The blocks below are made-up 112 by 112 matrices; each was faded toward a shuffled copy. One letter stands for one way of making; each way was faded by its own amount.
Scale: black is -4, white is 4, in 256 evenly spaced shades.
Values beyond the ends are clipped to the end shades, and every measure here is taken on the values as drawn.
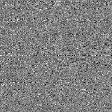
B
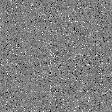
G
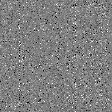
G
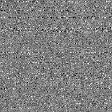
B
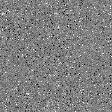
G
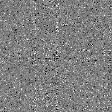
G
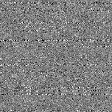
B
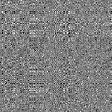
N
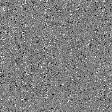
G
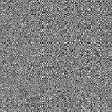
N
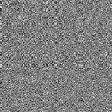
N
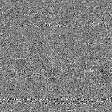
B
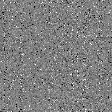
G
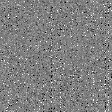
G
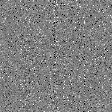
G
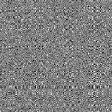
N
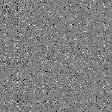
G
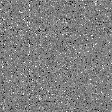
G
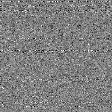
B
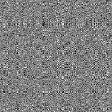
N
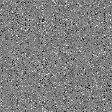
G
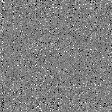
G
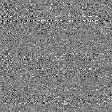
B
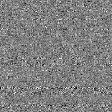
B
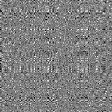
N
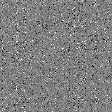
G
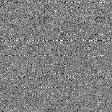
B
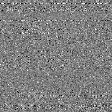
B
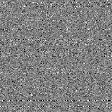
B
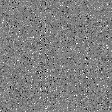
G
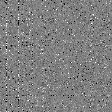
G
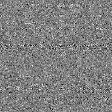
B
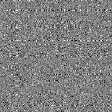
B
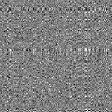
N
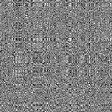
N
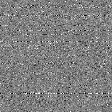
B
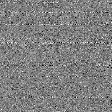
B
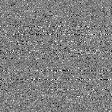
B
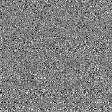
B
